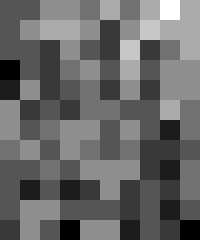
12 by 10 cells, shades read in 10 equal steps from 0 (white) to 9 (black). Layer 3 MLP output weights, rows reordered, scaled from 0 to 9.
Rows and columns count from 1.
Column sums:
73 65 66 66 59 65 59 69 64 58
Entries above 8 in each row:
0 0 0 1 0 0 0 0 0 0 0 2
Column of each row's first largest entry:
1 6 3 1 1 2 9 8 9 2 9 4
